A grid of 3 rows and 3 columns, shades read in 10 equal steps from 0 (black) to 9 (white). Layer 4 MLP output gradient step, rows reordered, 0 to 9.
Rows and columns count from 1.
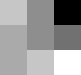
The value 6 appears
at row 2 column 1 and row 3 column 1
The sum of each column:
19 17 13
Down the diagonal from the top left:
7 5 9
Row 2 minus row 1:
-1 0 4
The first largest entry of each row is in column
1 1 3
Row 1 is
7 5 0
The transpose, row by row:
7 6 6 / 5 5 7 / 0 4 9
